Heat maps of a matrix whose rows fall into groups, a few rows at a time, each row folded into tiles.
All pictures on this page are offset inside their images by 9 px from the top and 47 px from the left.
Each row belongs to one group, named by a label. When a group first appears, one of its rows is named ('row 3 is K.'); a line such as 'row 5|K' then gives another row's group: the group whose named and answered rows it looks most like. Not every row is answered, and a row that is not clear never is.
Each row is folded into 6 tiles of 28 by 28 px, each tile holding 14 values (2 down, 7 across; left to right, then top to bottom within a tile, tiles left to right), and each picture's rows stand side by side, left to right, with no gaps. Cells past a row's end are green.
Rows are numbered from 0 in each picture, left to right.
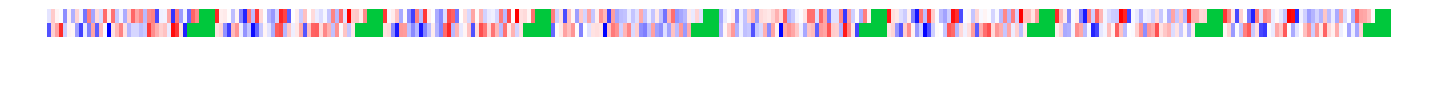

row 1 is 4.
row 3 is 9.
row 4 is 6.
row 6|4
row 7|4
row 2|4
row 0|6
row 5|4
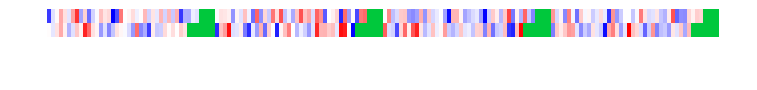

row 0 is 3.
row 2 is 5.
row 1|6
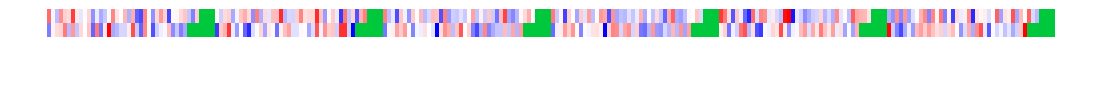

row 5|5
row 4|4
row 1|6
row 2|9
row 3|9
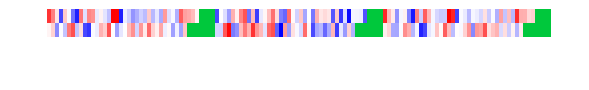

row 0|4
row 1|3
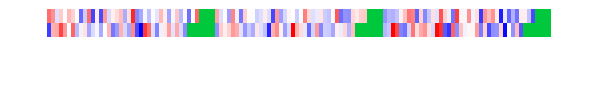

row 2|3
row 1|9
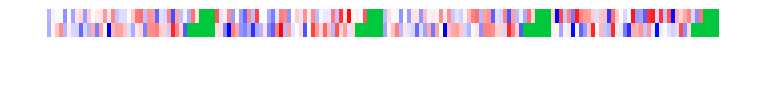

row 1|4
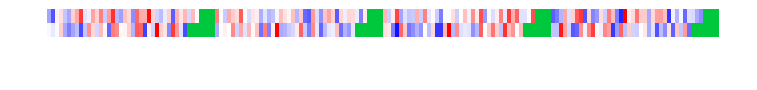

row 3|3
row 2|4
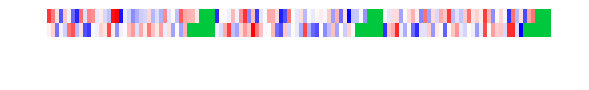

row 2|6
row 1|3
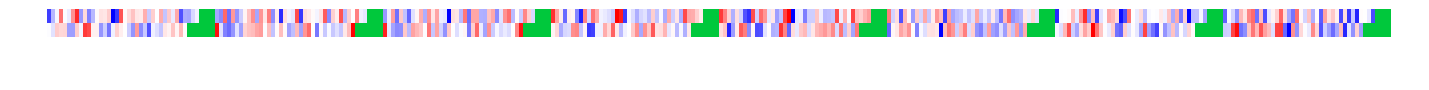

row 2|5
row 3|4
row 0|3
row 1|5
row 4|4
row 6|3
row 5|9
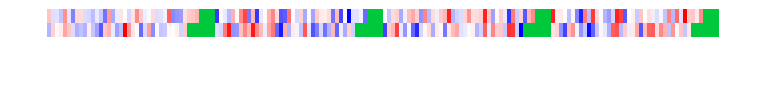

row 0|9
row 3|4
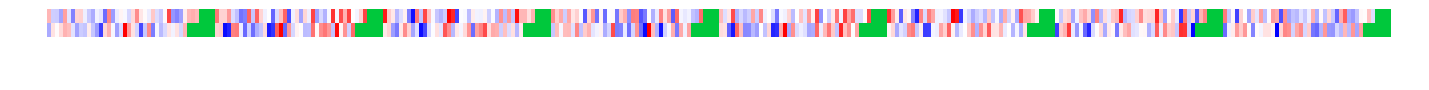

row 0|9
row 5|4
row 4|4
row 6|6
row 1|4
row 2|4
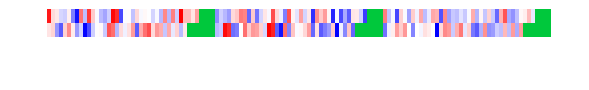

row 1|3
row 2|9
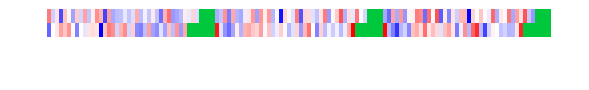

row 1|5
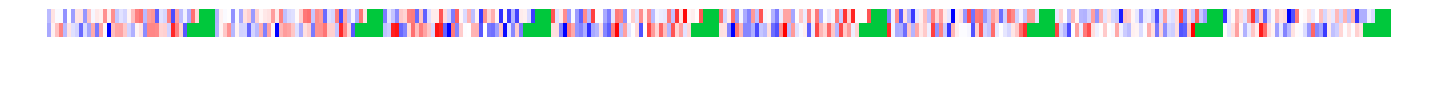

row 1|6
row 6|5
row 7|3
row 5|5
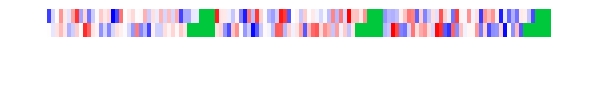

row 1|4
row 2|3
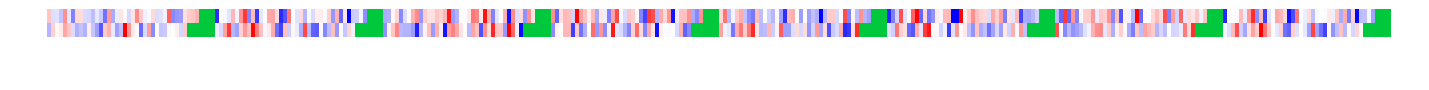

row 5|3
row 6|5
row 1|3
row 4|5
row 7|3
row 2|6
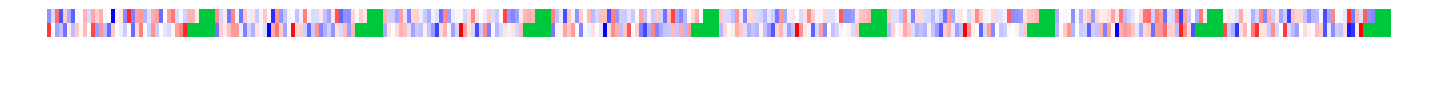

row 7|5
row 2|9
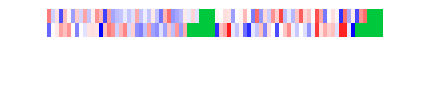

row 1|6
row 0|9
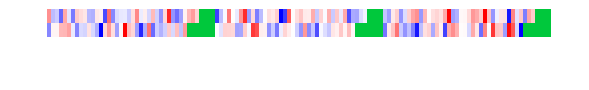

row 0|9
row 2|6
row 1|3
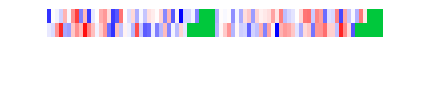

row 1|6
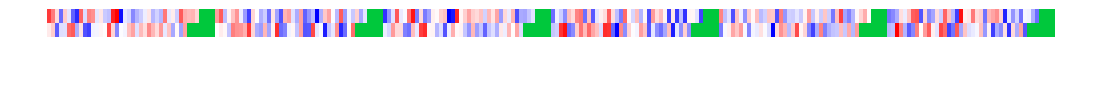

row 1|5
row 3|3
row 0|4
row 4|9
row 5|3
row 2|3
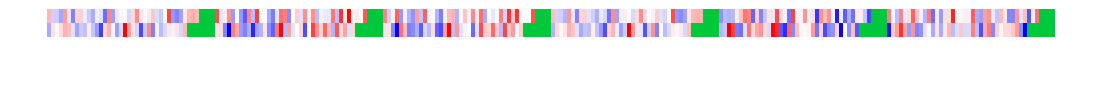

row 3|9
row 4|3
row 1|4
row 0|9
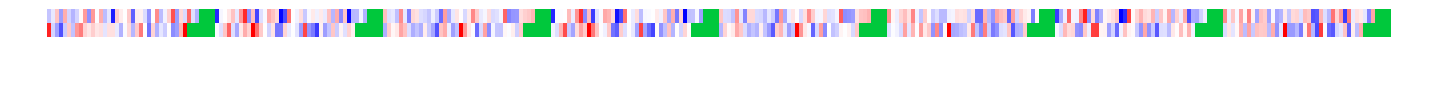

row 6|3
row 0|5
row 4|9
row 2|9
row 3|3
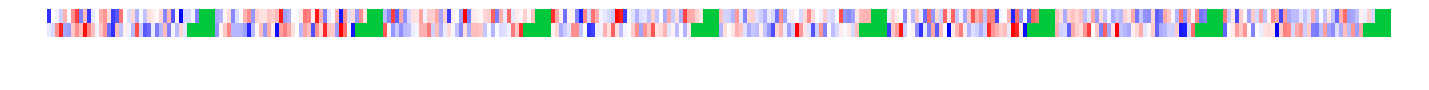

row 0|3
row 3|4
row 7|9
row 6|5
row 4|9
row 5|6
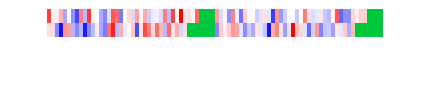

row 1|9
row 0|4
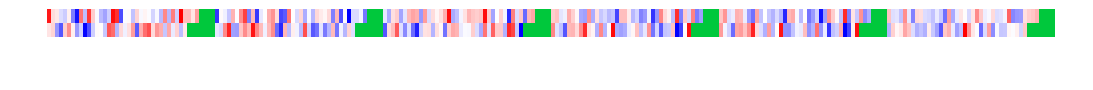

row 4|5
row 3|5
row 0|4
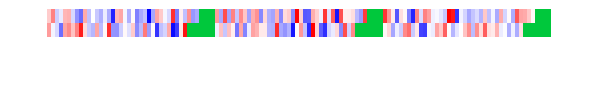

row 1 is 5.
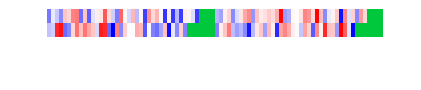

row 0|3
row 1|6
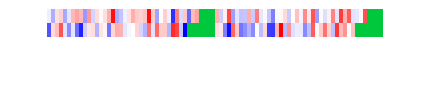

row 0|6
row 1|4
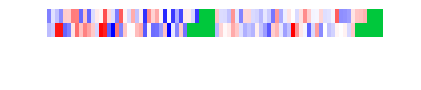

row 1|9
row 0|3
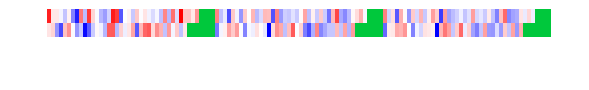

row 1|9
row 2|9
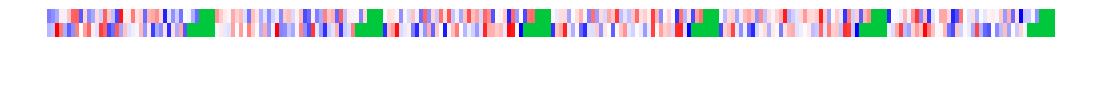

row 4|6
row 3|6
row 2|6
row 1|5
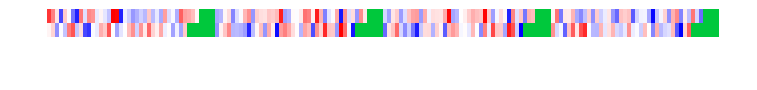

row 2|6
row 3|5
